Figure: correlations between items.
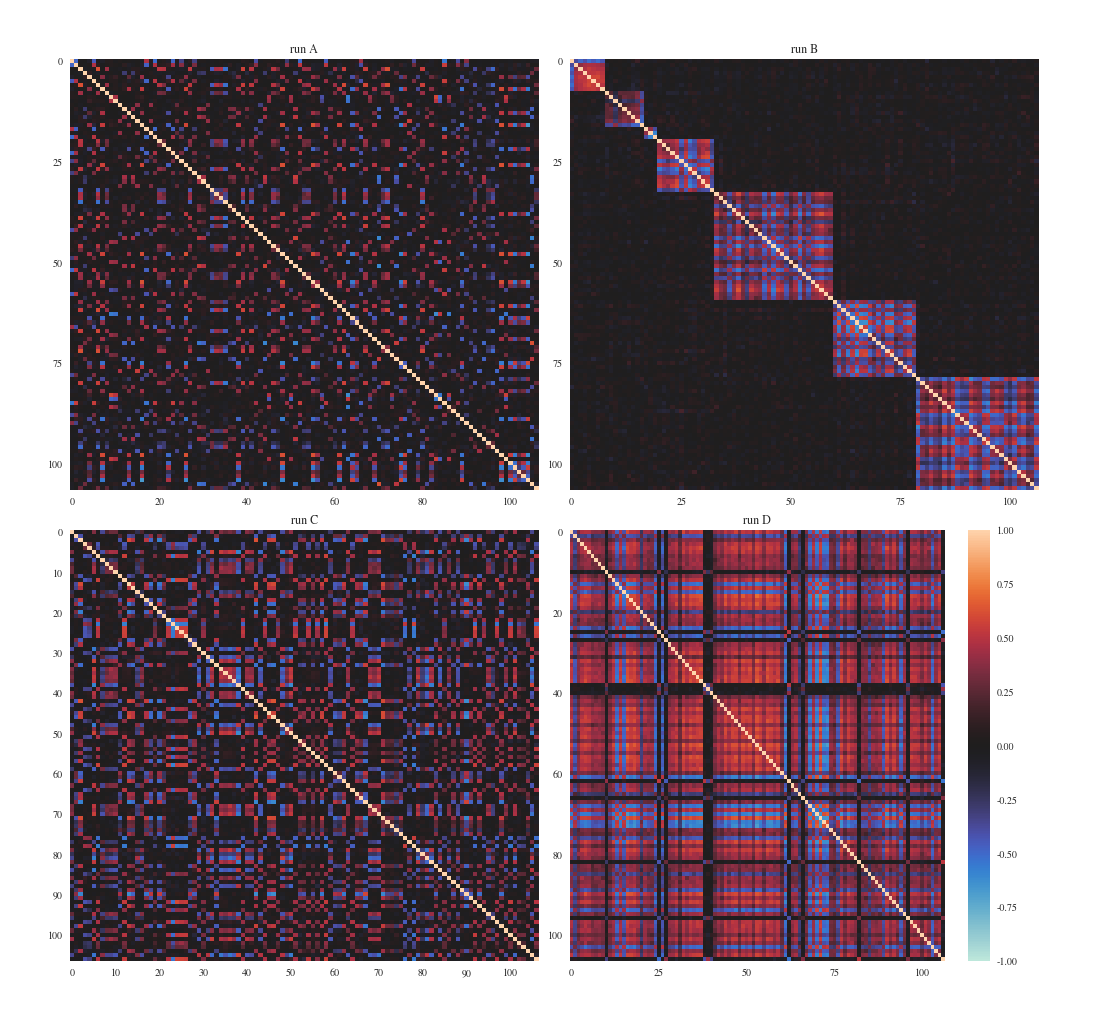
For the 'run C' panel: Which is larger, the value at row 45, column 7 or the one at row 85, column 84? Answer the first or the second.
the second
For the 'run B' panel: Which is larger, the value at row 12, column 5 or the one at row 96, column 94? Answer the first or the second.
the first
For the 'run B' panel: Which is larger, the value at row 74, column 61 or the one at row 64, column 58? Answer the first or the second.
the first
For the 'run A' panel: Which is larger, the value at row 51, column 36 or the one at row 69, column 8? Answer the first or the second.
the first
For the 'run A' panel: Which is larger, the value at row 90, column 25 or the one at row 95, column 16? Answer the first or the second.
the second
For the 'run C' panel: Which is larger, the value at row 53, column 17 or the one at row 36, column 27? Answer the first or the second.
the first
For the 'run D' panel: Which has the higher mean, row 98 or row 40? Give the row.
98
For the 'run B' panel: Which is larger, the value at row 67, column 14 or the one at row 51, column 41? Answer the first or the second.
the second
